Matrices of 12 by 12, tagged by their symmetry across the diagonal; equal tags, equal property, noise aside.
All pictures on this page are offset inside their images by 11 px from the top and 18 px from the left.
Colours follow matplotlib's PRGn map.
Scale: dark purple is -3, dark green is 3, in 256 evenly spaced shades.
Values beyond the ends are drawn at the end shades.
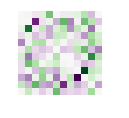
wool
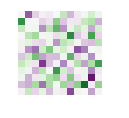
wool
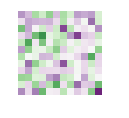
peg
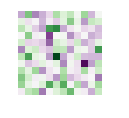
peg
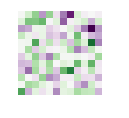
peg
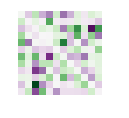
wool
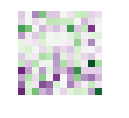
peg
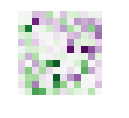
wool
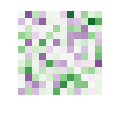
peg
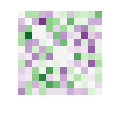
wool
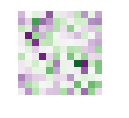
peg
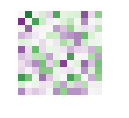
wool
